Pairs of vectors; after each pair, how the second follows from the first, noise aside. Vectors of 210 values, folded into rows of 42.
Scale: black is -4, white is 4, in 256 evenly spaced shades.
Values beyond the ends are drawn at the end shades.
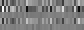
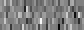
shuffled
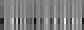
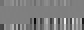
partly zeroed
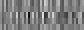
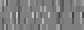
partly zeroed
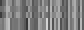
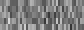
shuffled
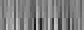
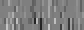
partly zeroed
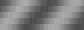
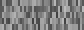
shuffled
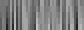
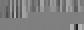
partly zeroed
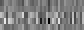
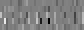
partly zeroed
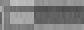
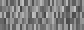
shuffled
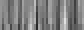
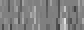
partly zeroed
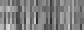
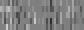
partly zeroed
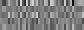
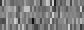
shuffled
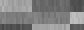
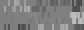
partly zeroed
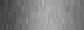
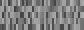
shuffled
